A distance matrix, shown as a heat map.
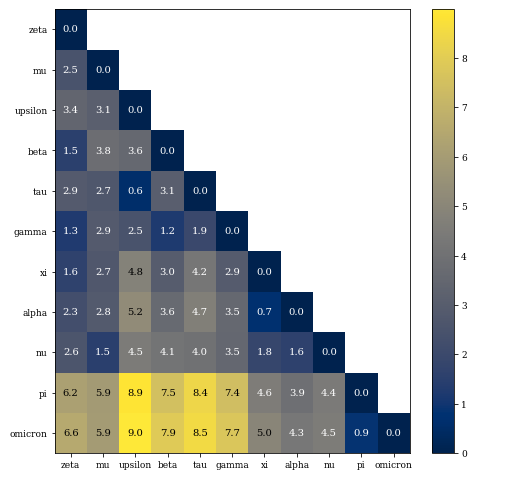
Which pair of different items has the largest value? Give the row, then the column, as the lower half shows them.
omicron, upsilon
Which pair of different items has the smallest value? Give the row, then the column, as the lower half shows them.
tau, upsilon
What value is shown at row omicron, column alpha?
4.3
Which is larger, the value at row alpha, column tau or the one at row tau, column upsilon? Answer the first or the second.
the first
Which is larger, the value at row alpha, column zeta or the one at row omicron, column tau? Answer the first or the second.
the second
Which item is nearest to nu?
mu
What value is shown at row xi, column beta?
3.0
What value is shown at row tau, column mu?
2.7
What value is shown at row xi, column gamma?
2.9
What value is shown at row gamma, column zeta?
1.3
